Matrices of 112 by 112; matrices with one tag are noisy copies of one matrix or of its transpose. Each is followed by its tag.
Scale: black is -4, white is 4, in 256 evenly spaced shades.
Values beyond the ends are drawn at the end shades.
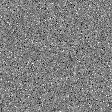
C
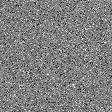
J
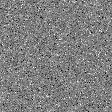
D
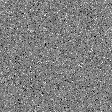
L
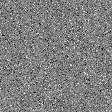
J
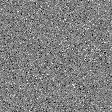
J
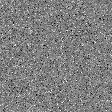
L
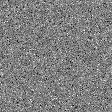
D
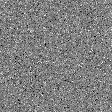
L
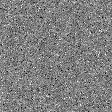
D
